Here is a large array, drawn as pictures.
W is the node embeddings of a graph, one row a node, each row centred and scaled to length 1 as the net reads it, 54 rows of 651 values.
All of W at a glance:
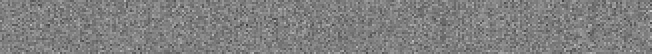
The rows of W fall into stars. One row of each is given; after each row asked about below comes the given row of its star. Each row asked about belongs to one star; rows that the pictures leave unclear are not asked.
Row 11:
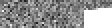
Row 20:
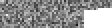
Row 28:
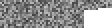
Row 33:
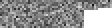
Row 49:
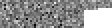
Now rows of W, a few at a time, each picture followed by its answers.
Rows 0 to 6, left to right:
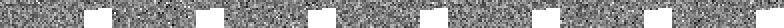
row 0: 28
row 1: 49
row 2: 33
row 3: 20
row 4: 11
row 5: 28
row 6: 28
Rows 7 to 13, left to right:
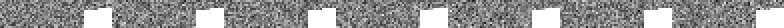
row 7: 28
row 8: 20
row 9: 33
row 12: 49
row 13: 28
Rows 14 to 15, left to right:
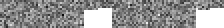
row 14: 11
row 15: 20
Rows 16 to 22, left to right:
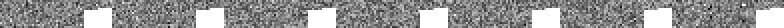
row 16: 28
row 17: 20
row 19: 33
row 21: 28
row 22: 20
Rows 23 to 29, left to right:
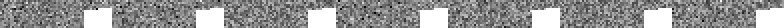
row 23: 33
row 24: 11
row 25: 11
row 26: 49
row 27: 20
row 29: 11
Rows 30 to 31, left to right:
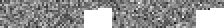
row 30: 11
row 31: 33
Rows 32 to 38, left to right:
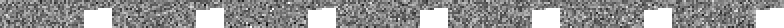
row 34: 11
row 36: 20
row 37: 33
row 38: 20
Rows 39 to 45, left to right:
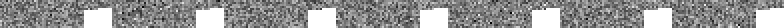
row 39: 28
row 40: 11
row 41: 33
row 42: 20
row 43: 28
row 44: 49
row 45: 20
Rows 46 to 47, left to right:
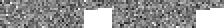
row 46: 20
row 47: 33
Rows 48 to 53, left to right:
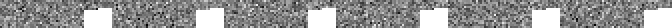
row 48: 33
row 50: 20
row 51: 28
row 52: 11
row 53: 49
